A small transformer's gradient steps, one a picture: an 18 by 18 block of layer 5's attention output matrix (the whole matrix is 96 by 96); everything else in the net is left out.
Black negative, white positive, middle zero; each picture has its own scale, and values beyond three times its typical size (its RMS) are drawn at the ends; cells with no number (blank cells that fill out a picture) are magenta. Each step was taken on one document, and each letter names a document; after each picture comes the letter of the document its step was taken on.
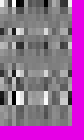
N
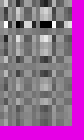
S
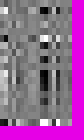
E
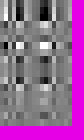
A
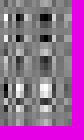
A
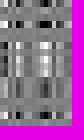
S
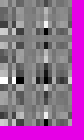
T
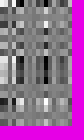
T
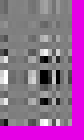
E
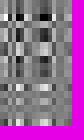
A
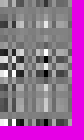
T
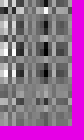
T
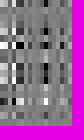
T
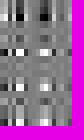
A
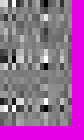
N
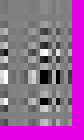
E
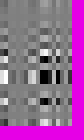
E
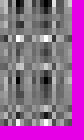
S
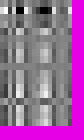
A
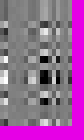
E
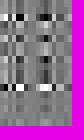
A
